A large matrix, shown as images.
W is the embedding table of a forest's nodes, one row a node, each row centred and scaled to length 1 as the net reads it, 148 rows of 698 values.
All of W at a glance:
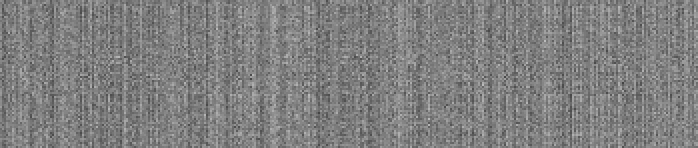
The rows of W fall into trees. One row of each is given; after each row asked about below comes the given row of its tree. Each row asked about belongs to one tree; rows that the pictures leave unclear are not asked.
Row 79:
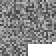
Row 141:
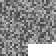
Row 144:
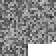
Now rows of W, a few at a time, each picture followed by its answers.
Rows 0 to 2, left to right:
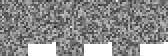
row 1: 144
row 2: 144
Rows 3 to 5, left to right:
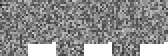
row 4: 79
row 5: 144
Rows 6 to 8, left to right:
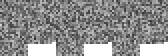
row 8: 141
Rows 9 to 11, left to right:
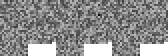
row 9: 141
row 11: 141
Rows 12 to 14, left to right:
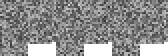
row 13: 141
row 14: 141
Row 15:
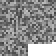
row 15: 144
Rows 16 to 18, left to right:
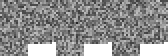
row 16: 141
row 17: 141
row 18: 144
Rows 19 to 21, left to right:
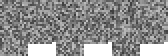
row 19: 141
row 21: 144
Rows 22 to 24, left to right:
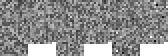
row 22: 144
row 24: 144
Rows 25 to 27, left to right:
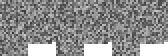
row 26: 141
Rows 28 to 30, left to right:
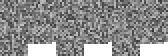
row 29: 79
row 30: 141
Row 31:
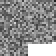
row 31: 141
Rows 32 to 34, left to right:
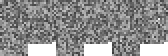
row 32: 141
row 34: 144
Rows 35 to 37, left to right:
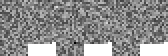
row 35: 141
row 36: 144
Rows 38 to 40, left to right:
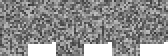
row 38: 141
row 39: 144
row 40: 141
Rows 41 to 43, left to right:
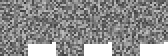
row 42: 79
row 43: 141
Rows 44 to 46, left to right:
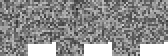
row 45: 144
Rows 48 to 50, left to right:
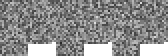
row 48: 144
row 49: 79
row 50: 79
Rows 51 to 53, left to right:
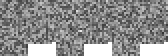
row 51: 144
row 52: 79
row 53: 141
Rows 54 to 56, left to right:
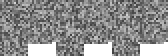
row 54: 141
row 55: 144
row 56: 144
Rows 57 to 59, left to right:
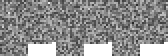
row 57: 144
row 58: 141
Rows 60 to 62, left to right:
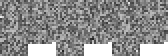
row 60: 144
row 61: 79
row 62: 144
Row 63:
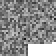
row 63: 144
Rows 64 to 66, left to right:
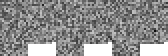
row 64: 141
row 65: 141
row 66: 79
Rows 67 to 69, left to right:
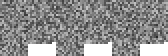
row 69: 141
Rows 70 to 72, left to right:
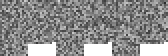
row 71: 141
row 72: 144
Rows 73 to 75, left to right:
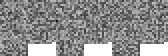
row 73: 79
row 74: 79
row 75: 79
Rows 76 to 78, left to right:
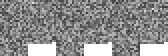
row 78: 79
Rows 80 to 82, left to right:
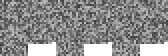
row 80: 144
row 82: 141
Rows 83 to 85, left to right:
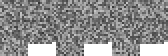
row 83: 141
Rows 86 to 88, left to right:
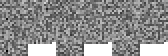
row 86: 79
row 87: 79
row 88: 79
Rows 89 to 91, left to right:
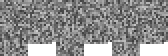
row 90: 144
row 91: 141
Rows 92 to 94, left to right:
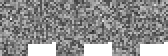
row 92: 79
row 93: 144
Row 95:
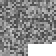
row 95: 141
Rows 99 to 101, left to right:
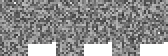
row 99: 141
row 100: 141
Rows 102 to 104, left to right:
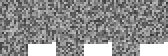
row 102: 144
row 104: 141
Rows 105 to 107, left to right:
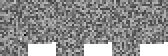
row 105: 144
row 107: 141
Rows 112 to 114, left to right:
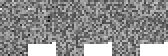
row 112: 79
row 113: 141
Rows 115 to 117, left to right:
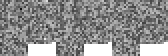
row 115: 144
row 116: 144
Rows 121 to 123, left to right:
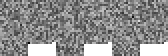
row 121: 79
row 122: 144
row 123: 79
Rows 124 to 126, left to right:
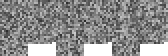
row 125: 141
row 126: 144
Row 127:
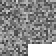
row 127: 79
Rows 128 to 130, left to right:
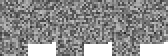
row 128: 141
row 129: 79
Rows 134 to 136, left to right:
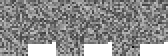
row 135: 141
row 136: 141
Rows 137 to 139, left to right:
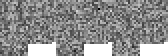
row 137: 144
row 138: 79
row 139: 141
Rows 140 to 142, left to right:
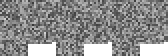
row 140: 79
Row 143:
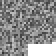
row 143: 141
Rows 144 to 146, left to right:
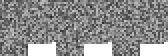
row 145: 141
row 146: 79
